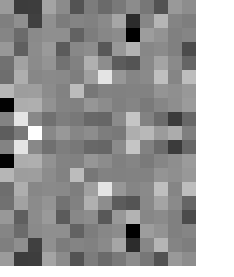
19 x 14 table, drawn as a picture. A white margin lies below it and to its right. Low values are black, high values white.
The centre is the calmest part. No seam splits the table. The grain is fine, like static. It is mirror symmetric from top to bottom.
